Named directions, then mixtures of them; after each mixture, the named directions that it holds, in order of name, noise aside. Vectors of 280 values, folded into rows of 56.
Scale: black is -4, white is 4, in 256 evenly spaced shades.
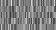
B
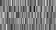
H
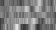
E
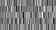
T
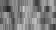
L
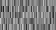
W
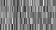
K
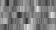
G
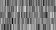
G, K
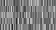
K, T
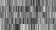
E, K, T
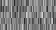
K, T, W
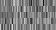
K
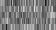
G, H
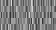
B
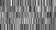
B, E, H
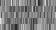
B, E, H
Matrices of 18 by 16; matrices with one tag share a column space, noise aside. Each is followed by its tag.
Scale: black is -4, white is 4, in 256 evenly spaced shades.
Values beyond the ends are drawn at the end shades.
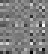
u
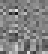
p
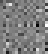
u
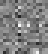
u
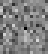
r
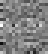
u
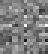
r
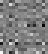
u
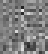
p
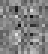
r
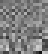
p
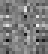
r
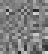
p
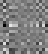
u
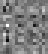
r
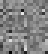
p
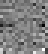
u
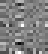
u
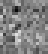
r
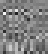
p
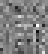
r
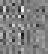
r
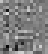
p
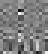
p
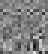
p
